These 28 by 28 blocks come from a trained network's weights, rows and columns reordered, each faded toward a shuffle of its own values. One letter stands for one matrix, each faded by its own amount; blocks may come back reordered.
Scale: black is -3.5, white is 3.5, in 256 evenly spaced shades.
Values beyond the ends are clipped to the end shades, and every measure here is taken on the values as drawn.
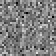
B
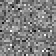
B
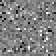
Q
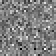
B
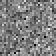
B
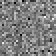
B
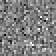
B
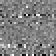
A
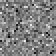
B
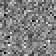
B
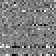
A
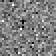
B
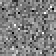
B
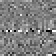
A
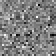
Q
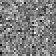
B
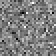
B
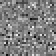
Q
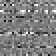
A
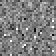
B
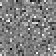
Q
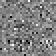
Q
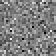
B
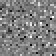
Q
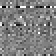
A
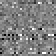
A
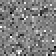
Q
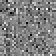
Q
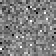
B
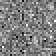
B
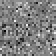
Q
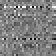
A
